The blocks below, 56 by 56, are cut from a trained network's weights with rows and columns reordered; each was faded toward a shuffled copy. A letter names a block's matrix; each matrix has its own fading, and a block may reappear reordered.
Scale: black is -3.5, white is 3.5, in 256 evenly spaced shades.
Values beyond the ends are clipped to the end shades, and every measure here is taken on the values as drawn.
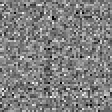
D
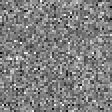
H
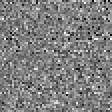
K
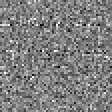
K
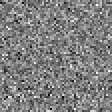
H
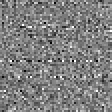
K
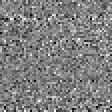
K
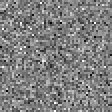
H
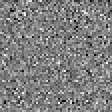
K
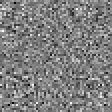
D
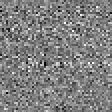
D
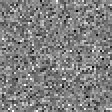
H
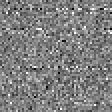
K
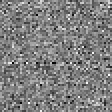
K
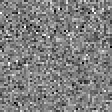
H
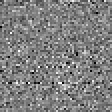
K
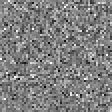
H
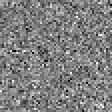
H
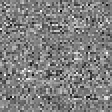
D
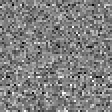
K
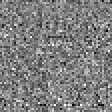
K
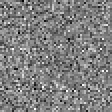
H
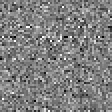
K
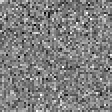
H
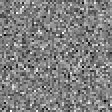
H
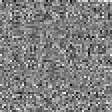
D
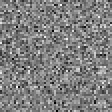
D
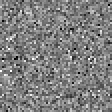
H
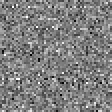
H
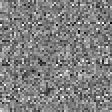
D
